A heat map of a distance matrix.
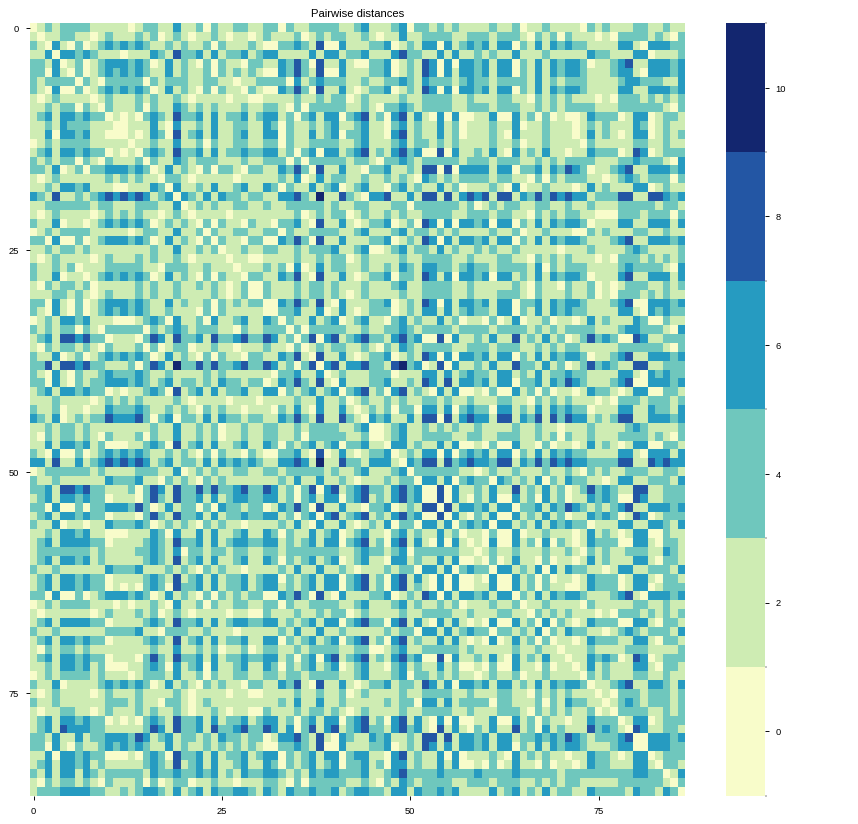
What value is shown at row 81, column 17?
2
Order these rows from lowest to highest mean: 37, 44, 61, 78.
61, 78, 37, 44
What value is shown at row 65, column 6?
4
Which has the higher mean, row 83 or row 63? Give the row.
63
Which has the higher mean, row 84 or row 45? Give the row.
84
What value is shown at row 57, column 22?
6
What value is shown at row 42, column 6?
2
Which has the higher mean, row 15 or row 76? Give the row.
15
